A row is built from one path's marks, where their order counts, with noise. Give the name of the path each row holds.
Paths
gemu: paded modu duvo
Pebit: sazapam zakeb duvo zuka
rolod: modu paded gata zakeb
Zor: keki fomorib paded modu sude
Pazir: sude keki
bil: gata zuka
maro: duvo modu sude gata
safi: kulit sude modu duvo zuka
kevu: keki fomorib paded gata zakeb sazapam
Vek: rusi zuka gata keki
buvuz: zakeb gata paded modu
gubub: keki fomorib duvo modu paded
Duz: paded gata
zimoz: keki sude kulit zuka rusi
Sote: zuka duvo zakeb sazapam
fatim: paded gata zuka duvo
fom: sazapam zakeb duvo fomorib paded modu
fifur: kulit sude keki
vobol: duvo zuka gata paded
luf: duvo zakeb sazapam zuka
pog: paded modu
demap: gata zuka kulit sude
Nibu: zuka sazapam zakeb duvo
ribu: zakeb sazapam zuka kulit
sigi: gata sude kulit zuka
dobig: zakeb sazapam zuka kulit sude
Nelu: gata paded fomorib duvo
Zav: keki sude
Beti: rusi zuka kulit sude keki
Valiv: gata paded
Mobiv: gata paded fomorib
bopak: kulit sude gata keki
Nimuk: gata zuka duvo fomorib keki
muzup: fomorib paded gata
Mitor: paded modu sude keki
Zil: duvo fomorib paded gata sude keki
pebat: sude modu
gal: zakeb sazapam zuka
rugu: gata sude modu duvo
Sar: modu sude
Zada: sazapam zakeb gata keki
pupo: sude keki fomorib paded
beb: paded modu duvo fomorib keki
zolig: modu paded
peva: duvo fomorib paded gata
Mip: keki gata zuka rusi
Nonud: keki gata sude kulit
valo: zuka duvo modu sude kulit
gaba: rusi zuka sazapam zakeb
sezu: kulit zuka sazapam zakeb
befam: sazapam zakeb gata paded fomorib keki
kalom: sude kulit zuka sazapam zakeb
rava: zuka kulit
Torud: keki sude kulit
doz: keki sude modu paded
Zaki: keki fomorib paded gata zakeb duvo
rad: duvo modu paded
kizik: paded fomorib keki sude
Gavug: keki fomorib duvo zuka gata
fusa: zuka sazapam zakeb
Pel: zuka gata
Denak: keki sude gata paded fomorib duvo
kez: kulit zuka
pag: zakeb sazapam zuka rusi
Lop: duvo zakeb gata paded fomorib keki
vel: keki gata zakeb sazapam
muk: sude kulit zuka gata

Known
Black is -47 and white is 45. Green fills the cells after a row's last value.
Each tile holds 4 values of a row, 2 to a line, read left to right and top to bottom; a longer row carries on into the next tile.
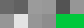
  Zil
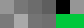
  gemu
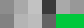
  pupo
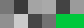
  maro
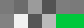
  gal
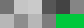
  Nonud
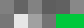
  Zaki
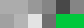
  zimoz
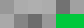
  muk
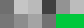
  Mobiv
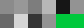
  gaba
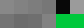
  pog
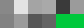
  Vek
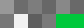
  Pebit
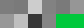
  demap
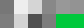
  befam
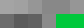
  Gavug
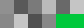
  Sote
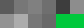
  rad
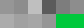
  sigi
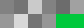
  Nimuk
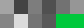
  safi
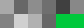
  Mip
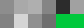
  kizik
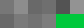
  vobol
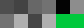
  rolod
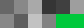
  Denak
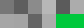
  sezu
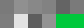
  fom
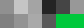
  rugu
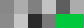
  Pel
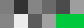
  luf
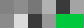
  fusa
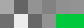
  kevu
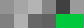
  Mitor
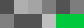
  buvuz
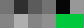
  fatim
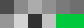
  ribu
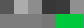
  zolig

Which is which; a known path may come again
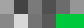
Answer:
safi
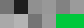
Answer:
kez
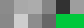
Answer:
kizik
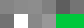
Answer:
pag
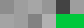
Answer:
kalom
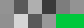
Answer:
bil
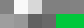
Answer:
Zada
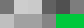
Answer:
Torud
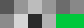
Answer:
dobig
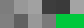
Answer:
pebat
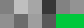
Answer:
gubub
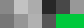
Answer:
rugu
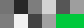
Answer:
peva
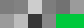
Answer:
demap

